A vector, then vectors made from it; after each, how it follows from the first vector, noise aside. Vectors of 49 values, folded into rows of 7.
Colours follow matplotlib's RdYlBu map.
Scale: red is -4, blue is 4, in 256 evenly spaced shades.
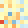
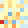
copied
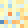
negated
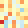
sign-scrambled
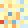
copied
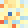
copied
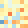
negated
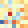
negated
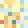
copied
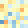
sign-scrambled
